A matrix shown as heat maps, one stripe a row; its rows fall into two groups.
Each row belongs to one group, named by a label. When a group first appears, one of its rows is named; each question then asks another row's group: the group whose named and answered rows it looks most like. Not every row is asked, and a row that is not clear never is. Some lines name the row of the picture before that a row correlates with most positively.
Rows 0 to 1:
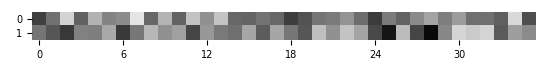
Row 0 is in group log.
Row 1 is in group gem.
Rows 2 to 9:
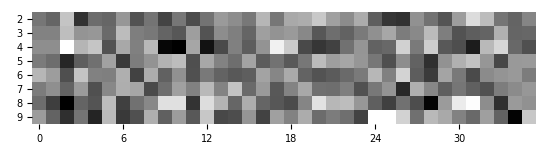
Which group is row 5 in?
gem
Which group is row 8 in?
gem
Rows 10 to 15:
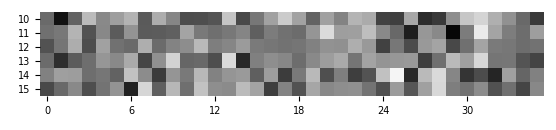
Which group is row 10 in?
gem
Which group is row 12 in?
log
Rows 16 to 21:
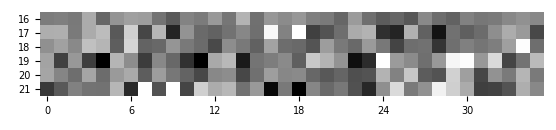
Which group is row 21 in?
log
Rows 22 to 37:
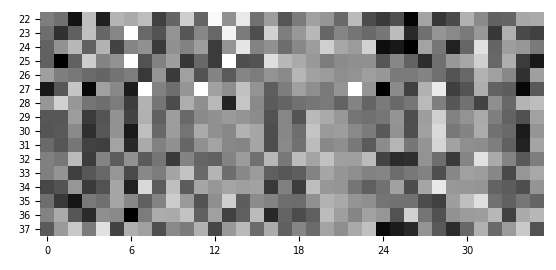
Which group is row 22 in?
gem
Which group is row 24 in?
log
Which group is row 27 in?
log
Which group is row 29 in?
log
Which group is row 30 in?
log
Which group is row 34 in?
log
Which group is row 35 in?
gem
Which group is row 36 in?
gem
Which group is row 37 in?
log
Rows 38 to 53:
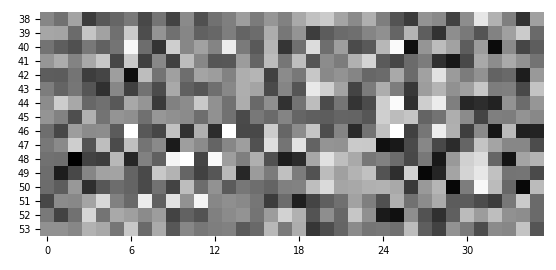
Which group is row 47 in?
log
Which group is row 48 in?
gem
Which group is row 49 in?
gem
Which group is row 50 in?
log
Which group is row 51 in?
log
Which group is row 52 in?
gem
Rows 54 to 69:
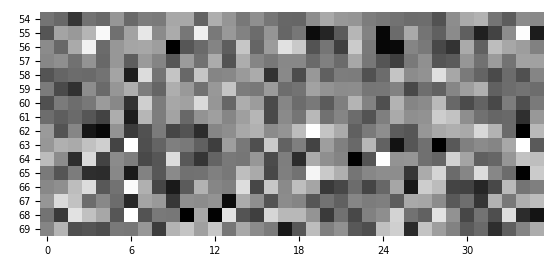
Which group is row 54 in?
gem
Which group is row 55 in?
log
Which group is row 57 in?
gem
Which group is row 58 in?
log
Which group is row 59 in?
gem
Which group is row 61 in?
log
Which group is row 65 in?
log
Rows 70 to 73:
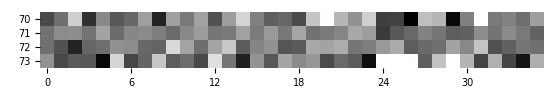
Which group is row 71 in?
log
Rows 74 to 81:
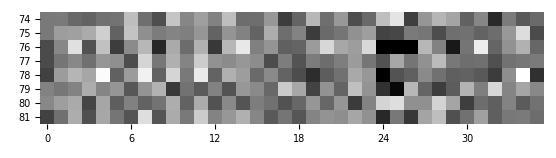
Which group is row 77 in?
log
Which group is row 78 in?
log
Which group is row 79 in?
gem
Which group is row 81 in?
log
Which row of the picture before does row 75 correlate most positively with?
71
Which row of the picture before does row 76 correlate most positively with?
70
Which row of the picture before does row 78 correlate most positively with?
71
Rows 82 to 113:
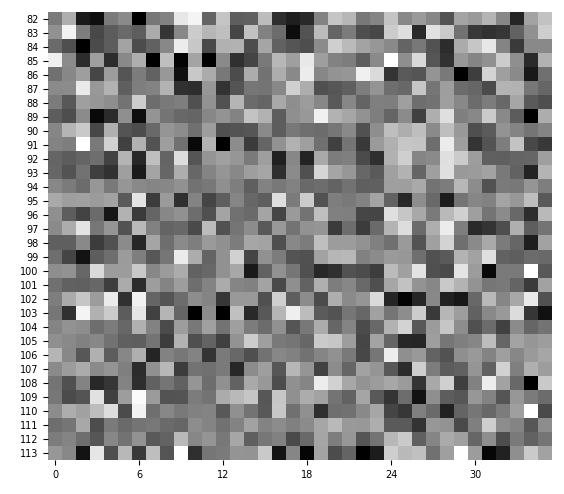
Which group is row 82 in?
gem
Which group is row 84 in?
gem
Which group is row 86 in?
log
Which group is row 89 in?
log
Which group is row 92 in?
log
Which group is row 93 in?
log
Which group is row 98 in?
log
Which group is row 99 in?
gem
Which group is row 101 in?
log
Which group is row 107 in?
gem
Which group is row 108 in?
log
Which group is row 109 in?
gem
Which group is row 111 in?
log
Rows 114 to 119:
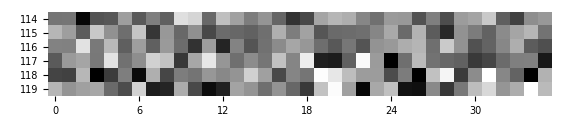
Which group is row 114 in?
gem
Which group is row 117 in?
log
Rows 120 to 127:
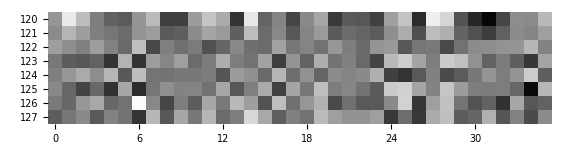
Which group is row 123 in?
log
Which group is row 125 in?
log
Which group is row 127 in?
log
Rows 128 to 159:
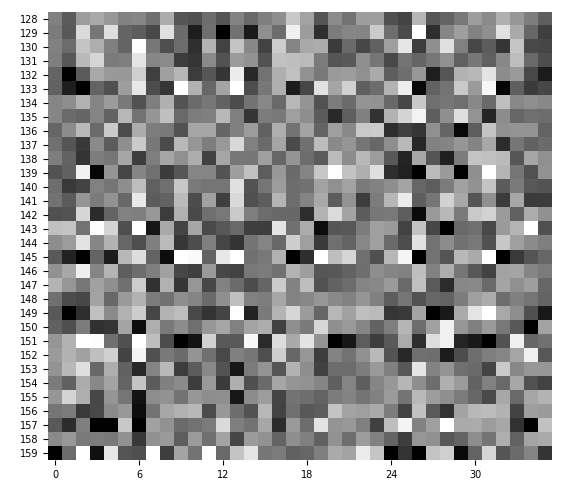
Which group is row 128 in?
gem
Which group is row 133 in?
gem
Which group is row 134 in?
gem
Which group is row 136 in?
log
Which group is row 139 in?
log
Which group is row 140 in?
gem
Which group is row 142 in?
log
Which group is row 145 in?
gem
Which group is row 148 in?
gem
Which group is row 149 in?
gem
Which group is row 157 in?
log
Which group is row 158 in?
gem
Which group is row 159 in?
log
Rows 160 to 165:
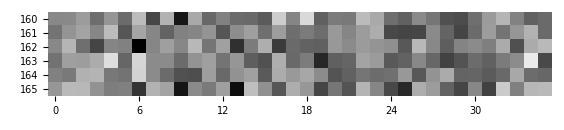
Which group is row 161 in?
log
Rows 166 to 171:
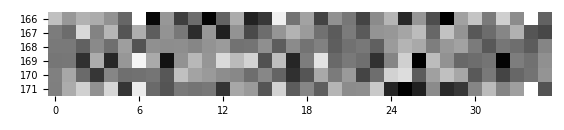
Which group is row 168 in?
log
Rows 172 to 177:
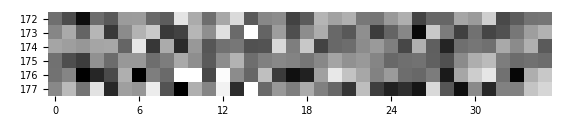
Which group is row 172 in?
gem
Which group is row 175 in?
gem
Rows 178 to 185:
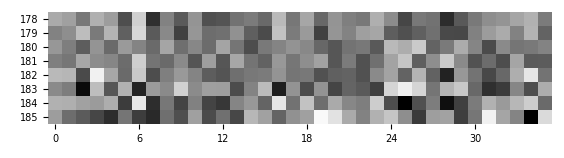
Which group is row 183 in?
log
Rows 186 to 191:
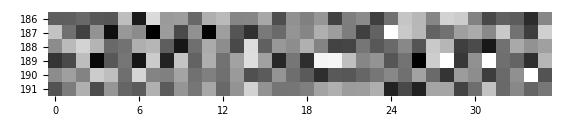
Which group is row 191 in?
log
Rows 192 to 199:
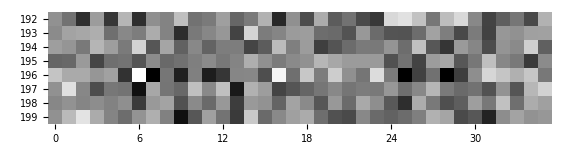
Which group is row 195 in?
log
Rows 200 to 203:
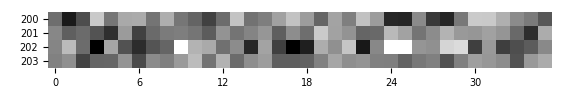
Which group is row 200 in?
gem
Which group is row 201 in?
log
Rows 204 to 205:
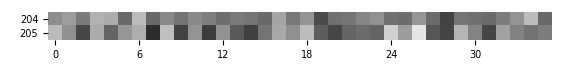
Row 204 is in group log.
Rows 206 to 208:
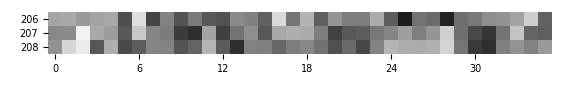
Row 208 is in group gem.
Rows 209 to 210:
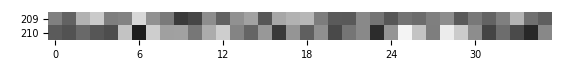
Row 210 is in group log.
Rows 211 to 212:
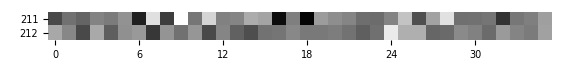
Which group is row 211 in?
log
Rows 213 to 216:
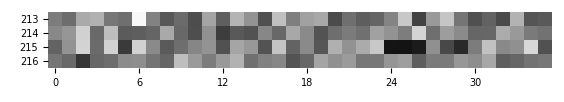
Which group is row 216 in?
gem
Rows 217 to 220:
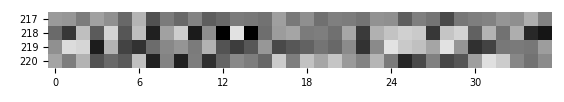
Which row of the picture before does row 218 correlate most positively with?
214
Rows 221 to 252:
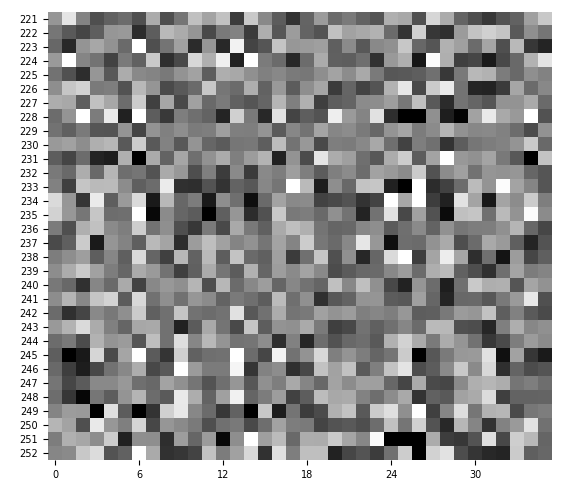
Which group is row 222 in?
gem
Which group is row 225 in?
gem
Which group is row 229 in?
log
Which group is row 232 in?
gem
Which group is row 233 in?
gem
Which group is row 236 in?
gem
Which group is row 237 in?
log
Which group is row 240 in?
gem
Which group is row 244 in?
log
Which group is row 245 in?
gem
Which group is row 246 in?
gem
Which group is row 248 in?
gem
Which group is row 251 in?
log
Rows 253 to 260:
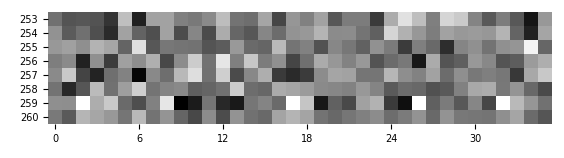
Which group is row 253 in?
log
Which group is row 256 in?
gem
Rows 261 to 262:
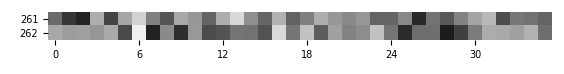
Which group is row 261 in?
gem
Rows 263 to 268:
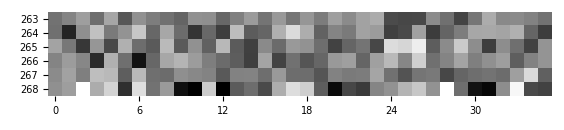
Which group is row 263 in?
log
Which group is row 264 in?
gem
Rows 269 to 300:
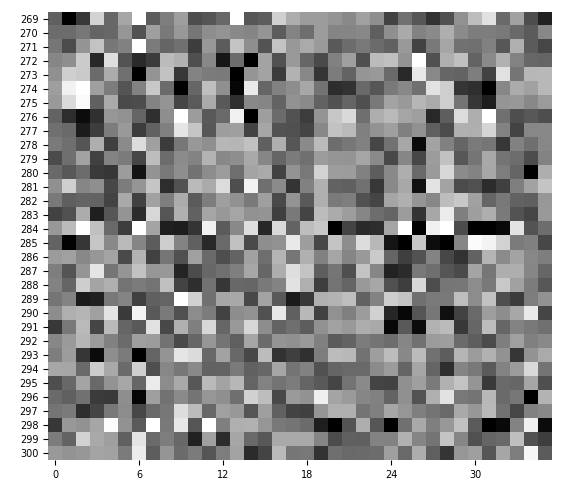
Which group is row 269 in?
gem
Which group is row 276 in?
gem
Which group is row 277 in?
gem
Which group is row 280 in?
log
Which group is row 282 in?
log
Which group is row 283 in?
log
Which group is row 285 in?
gem
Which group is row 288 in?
gem
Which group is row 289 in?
gem
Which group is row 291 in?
log
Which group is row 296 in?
log
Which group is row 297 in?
gem
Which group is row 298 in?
log
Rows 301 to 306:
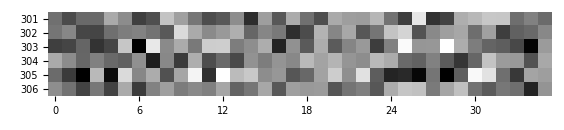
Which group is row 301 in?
gem
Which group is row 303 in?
log
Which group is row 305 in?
gem
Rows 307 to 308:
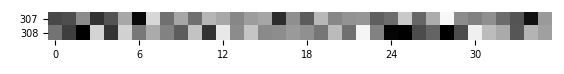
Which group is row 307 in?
log
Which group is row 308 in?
gem
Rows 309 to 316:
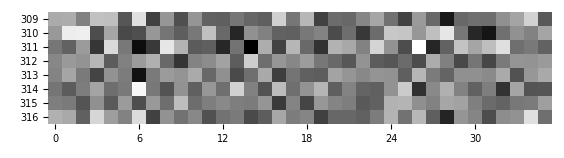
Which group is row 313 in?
gem
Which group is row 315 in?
log
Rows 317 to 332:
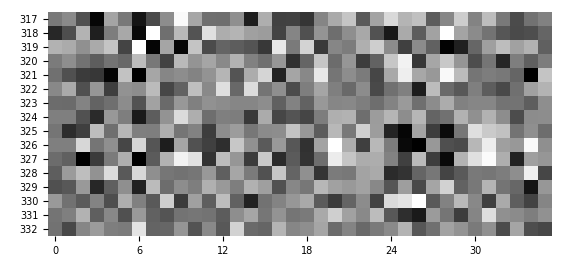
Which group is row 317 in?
gem
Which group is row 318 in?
log
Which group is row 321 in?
log
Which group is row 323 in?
log
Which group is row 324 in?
gem
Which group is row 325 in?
gem
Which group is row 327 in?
gem
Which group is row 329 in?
log
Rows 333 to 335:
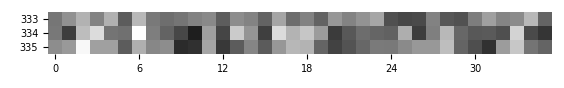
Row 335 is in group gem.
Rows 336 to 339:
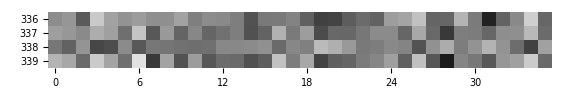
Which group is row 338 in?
log
